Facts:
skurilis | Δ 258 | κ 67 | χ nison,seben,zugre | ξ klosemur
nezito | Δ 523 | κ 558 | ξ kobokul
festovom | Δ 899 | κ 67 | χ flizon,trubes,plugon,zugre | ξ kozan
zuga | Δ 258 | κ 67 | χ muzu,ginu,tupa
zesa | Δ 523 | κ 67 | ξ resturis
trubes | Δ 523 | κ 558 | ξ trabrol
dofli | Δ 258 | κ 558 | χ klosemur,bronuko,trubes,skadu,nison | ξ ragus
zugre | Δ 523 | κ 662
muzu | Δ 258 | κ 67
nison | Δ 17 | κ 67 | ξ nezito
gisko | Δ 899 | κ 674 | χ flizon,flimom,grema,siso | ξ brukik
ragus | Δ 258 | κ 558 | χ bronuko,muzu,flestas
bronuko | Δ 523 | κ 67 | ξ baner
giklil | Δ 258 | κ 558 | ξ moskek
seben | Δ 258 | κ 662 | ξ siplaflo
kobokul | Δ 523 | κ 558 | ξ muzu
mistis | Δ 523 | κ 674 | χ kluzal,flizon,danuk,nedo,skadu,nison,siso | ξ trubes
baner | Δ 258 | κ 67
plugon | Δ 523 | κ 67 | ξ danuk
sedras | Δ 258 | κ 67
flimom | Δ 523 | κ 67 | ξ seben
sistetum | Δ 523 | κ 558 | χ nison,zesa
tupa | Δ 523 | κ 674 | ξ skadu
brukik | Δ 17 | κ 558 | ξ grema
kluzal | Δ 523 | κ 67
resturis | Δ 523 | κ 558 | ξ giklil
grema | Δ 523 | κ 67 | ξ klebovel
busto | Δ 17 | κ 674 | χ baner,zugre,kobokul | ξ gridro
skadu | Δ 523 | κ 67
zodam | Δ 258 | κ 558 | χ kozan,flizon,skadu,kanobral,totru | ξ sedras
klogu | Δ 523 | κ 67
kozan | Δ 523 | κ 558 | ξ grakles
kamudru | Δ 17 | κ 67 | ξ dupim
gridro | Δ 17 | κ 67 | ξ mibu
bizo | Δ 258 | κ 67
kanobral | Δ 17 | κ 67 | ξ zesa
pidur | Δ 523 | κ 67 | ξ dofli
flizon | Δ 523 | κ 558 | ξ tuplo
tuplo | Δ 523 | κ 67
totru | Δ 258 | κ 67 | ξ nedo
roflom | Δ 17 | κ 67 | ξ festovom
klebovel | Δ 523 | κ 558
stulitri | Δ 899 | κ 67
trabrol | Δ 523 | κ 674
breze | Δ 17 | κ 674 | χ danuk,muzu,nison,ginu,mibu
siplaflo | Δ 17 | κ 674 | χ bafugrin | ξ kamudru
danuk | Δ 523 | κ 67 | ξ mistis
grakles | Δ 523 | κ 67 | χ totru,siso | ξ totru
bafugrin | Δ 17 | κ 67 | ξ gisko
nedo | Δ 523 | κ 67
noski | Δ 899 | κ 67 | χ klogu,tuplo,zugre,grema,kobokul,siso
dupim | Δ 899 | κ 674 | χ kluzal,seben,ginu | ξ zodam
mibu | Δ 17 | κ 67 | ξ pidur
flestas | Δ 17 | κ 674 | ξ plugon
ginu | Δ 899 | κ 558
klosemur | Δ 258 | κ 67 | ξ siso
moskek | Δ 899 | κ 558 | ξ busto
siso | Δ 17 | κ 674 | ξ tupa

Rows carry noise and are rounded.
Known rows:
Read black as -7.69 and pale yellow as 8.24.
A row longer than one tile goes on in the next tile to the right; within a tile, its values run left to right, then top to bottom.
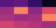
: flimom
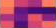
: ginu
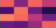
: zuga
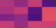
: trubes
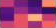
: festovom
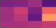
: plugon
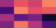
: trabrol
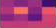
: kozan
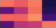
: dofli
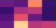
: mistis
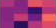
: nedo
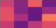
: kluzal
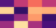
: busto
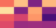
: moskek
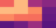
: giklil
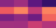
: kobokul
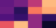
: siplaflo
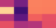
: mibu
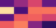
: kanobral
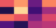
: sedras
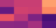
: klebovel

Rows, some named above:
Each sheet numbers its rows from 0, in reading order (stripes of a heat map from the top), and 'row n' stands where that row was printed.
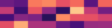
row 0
breze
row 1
bizo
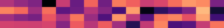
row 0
flizon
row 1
sistetum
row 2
muzu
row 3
ragus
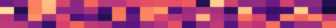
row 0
gridro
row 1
tupa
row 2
pidur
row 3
stulitri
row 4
zodam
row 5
skurilis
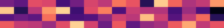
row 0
nison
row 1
siso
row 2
stulitri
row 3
dupim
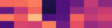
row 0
dofli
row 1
grakles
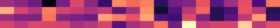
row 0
flizon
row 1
zugre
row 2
dofli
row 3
mistis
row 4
gisko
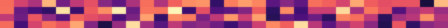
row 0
ginu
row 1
kanobral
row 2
busto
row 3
zesa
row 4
ragus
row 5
flestas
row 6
resturis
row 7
stulitri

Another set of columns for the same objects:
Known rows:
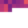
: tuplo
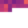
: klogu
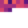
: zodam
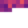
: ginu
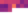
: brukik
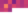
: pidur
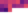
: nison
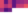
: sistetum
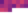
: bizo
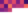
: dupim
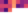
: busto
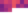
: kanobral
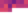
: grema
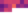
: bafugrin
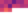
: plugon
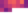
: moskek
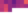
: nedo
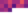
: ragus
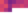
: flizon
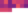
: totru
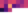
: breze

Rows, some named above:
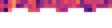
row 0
busto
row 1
grakles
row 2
giklil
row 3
nison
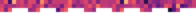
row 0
gisko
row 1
siso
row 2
flestas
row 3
resturis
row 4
gisko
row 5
zugre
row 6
breze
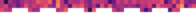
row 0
zugre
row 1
giklil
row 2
mistis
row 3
skurilis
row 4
stulitri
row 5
dofli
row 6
siplaflo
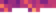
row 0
trabrol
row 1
tupa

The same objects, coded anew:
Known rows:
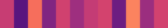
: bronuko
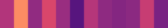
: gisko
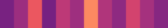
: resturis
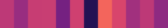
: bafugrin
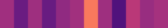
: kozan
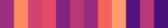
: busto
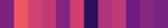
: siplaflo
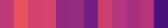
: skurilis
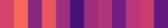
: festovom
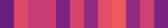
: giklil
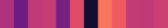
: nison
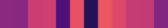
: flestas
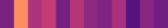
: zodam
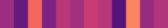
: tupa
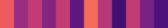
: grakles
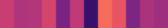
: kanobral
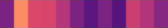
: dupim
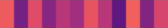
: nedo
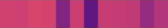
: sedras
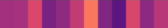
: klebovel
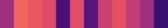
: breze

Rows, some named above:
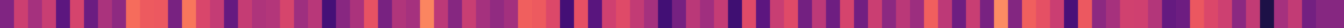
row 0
ginu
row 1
dofli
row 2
resturis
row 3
breze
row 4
brukik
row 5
zugre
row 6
ragus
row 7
siplaflo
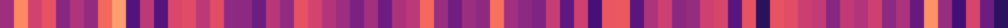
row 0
busto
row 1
stulitri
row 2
flizon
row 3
siso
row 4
flestas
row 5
mistis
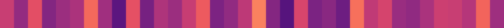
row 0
trabrol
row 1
sistetum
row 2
moskek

